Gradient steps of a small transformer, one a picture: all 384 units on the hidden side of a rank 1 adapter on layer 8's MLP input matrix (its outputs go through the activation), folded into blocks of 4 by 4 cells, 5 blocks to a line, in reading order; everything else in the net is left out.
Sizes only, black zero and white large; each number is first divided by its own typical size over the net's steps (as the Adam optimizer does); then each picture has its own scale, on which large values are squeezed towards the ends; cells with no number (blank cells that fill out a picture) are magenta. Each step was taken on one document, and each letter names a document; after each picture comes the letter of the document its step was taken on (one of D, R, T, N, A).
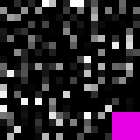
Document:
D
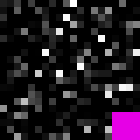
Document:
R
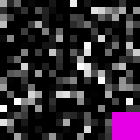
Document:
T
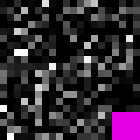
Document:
D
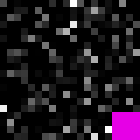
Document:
R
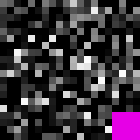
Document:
T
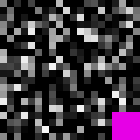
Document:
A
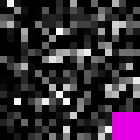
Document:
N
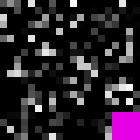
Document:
R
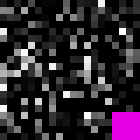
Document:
D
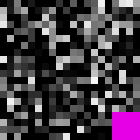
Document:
A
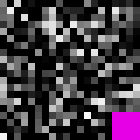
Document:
A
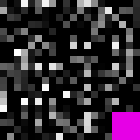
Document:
D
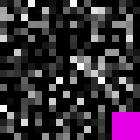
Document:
T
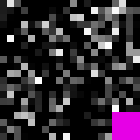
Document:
T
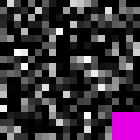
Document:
D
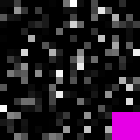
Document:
R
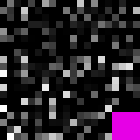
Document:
D
